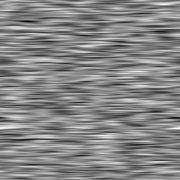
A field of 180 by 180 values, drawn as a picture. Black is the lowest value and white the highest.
On average the colour sits 50% of the way up the scale. The histogram is bell-shaped. Streaks run across, left to right. There is no overall slope.
